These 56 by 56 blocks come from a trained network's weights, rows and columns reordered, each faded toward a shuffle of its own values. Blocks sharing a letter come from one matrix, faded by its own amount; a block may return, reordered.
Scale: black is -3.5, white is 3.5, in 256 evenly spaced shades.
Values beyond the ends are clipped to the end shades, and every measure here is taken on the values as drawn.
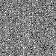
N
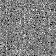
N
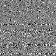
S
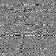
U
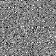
S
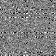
S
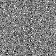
N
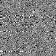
S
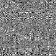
S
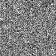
N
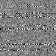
U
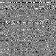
U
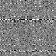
U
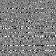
U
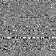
U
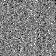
N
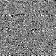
S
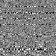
U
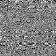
S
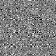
S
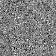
N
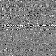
U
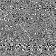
S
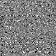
S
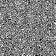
N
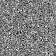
N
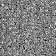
N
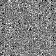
N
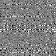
U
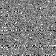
S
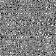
S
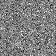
N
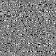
S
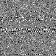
S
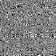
S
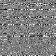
U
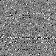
S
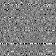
U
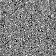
N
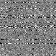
U
